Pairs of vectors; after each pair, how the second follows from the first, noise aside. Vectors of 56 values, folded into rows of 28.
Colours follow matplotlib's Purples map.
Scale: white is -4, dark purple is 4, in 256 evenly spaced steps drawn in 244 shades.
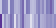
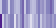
copied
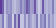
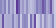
wrapped around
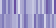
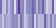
negated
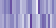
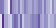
wrapped around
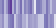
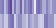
copied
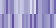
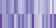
wrapped around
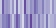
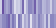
sign-scrambled
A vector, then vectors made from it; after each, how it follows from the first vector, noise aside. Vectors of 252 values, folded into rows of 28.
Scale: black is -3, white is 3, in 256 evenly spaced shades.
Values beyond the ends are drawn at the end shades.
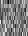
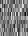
wrapped around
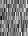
wrapped around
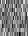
reversed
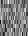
negated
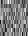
negated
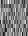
negated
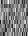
negated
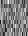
negated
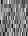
negated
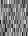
negated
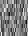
wrapped around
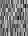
wrapped around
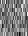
reversed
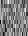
negated
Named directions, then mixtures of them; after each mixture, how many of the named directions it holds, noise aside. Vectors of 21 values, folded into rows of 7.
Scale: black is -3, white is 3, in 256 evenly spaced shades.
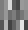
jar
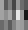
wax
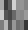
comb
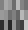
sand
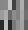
three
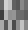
three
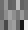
three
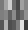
one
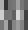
two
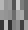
two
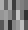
two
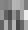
three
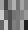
two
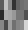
one
